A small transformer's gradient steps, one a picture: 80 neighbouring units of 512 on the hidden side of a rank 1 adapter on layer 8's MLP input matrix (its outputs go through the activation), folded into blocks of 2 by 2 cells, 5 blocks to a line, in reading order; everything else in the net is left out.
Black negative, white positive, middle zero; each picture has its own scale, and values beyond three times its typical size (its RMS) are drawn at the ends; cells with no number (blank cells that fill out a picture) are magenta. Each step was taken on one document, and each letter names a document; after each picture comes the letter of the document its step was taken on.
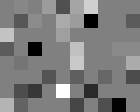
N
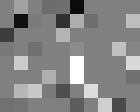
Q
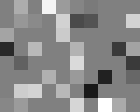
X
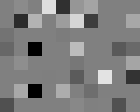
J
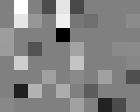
Q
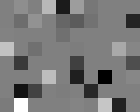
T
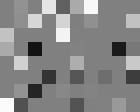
N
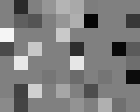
X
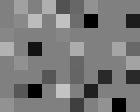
J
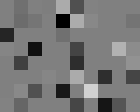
X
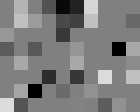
N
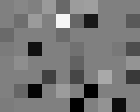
J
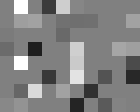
Q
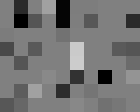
T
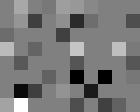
T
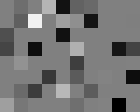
J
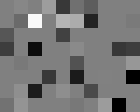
J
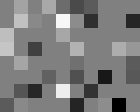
N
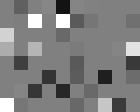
T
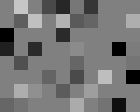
J
